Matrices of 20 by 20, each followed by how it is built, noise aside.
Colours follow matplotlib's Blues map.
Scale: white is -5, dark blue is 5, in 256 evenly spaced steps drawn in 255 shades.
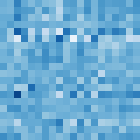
low rank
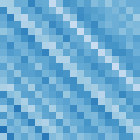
Toeplitz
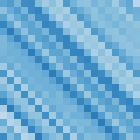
Toeplitz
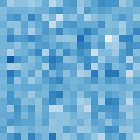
low rank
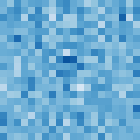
low rank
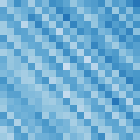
Toeplitz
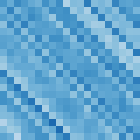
Toeplitz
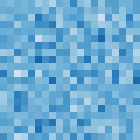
low rank
